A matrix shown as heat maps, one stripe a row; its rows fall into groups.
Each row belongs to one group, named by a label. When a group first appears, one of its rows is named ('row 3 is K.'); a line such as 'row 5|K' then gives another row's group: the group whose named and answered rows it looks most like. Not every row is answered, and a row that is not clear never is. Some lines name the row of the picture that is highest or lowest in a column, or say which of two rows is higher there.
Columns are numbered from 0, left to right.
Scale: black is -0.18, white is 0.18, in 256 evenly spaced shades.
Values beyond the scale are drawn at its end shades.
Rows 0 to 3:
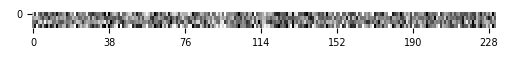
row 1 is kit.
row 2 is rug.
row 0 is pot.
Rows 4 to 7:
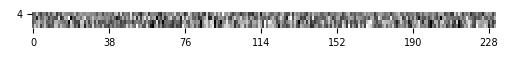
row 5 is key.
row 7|kit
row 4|pot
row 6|kit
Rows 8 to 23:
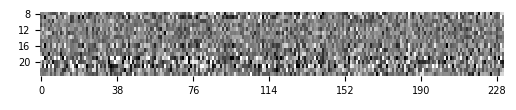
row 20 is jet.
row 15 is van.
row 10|key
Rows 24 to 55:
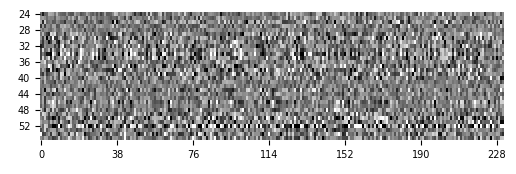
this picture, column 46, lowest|51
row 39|van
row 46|rug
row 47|rug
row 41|pot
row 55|jet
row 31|van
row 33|van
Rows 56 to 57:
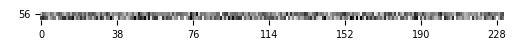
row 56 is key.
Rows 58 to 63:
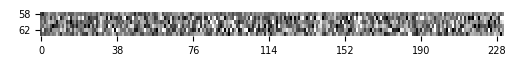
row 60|rug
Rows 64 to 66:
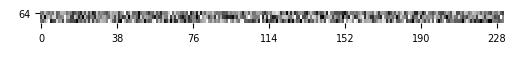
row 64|key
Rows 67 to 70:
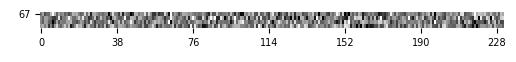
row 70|key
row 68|jet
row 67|rug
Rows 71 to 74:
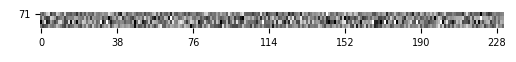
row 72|rug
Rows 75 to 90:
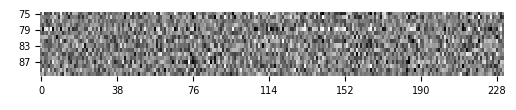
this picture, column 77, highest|75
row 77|van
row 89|van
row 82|van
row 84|kit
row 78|van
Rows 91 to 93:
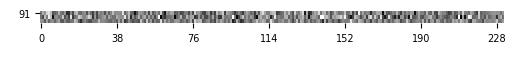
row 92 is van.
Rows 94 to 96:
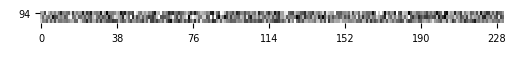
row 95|jet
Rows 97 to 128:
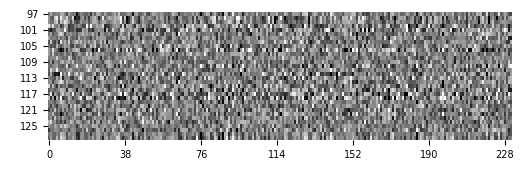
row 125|rug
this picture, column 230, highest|117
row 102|rug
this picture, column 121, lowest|100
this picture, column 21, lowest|116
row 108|van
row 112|van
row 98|rug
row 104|van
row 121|key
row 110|jet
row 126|kit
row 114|rug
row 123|key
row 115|pot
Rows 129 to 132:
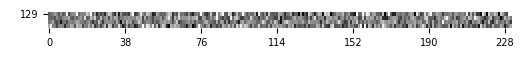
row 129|jet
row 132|kit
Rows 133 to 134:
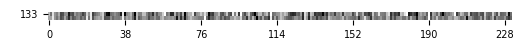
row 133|pot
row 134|pot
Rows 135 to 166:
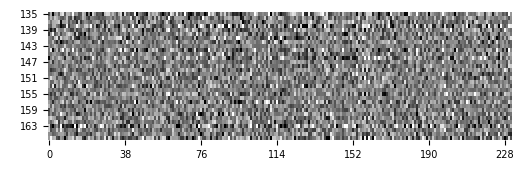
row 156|van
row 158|pot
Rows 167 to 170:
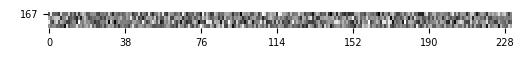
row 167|van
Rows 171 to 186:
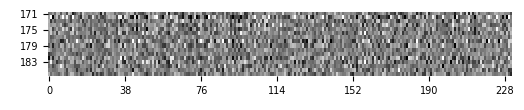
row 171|van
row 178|jet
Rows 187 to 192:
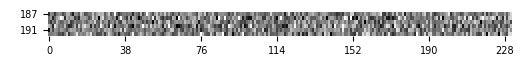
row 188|rug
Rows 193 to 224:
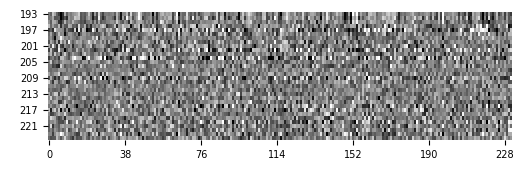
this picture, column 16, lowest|218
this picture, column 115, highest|214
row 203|key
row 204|van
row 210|key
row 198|rug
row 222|jet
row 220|jet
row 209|van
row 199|rug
